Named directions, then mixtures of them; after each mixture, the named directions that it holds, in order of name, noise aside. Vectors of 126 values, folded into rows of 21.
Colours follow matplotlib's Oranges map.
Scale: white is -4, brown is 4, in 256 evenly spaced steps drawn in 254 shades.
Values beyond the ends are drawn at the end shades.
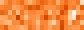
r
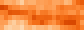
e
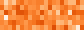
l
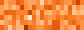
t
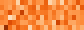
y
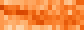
e, l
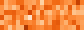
t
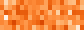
l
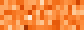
t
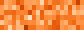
t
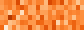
y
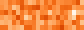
r, t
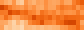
e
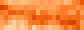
e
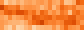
e, l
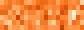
r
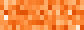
l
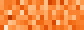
y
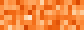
t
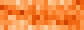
e, y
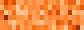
l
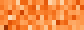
y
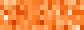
l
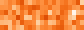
r, t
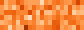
t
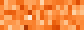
t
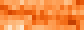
e, t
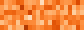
t
